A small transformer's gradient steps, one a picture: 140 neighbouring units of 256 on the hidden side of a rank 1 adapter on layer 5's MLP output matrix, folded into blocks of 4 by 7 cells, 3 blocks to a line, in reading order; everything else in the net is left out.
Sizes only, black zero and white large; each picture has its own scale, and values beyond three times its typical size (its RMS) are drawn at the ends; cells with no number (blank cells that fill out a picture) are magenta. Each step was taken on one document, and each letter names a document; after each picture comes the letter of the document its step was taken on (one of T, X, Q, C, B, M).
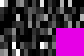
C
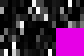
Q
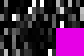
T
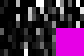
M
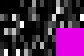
T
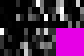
M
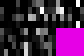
M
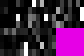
T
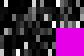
T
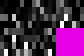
T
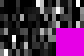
M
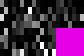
C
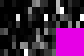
M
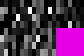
C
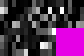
C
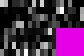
C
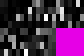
M
